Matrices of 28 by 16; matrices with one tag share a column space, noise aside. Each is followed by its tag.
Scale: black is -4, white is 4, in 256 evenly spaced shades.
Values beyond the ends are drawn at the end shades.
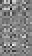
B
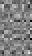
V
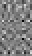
V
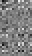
B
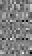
V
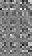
B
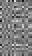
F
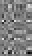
V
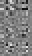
B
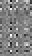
B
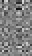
B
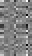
F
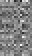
F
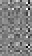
B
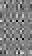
V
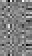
F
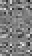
B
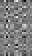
F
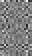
F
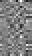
F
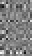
V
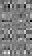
V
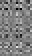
B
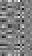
F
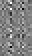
B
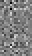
B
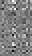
B
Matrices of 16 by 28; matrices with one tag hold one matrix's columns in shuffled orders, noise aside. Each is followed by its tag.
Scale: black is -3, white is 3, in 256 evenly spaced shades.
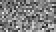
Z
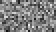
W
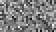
W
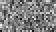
W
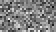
Z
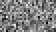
W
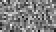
W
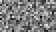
W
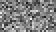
Z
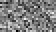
Z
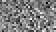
Z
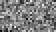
W
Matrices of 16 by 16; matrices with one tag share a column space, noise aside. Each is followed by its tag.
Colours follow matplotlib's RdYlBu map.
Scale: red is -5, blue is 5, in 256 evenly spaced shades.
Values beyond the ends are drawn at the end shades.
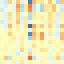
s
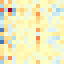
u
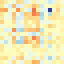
u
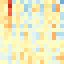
s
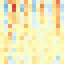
s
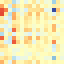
u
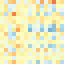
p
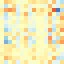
u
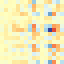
p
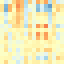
s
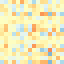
p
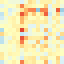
u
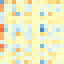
p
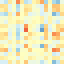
p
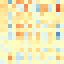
s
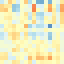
s
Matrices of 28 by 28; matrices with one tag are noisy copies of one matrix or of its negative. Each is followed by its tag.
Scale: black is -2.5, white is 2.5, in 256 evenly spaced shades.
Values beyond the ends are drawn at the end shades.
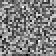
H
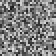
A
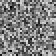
A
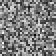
A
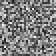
H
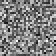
H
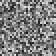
A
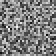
H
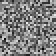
H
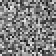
A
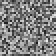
H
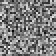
H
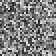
A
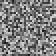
H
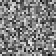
A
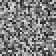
A
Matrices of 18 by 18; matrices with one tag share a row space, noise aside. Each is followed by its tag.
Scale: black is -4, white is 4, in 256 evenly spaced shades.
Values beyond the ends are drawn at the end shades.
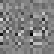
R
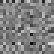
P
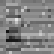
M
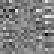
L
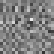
P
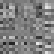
L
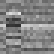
M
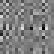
R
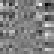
L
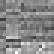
M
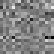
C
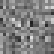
C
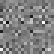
R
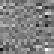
L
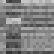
M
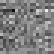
L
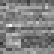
M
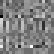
R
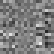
L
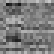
M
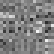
L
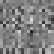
P
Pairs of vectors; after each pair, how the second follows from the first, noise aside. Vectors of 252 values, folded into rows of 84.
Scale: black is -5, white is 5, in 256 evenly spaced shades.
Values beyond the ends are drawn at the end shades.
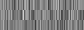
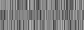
wrapped around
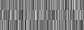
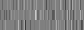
partly zeroed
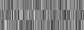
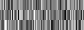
scaled up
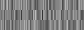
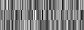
scaled up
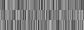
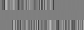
partly zeroed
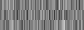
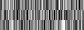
scaled up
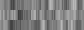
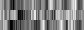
scaled up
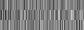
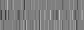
partly zeroed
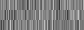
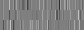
partly zeroed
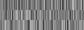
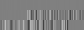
partly zeroed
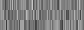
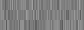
shrunk
